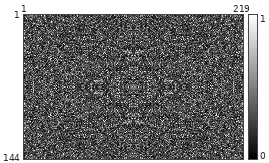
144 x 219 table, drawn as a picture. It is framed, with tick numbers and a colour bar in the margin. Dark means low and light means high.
The texture is fine-grained noise. No regular stripes run through it. Overall the values sit about 30% of the way up the scale. There is no overall slope. There is no seam. No row or column stands out. It mirrors both left to right and top to bottom.
